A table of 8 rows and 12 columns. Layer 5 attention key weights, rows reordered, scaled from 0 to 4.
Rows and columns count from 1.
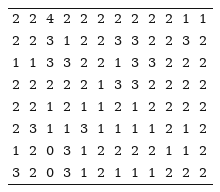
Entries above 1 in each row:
10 11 9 11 8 5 7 7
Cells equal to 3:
15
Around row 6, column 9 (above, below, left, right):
2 2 1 2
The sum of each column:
15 16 14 17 14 13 15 16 15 15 14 15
